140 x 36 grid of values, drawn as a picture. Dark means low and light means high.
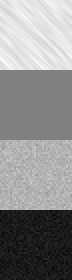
It is made of 4 by 1 panels. Panel 1,1: very high, slanting down to the right, faint in contrast. Panel 2,1: middling, flat. Panel 3,1: high, fine-grained, faint in contrast. Panel 4,1: very low, fine-grained, faint in contrast.
